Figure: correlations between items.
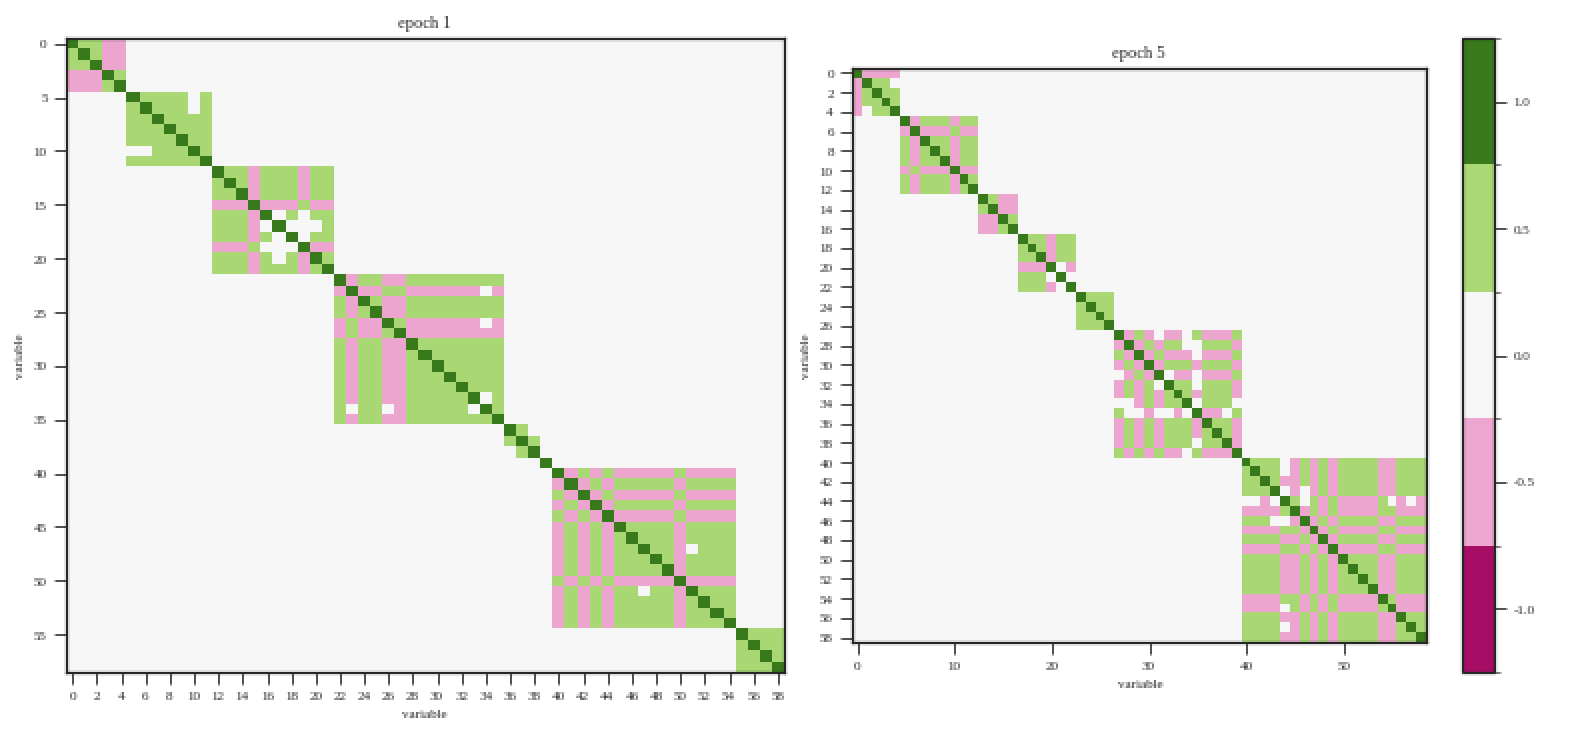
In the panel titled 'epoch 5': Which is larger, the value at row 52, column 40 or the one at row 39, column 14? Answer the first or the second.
the first
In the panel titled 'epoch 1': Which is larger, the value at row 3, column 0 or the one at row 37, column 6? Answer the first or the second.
the second
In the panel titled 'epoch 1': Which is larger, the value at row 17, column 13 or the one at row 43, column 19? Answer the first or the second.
the first
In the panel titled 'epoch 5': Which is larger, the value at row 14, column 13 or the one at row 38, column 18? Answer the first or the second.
the first
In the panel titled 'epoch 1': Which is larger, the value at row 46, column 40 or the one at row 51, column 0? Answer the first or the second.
the second
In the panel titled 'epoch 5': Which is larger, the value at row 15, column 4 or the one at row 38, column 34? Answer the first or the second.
the second
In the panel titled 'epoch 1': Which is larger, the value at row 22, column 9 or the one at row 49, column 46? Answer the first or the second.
the second
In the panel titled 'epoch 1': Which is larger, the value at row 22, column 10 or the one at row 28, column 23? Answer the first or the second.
the first
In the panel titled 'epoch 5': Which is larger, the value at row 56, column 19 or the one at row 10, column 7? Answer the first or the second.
the first
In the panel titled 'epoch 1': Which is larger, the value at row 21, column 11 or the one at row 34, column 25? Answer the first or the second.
the second
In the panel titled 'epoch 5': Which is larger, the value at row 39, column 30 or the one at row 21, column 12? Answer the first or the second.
the second
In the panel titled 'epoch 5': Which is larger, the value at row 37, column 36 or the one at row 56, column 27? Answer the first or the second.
the first
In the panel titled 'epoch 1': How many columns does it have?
59
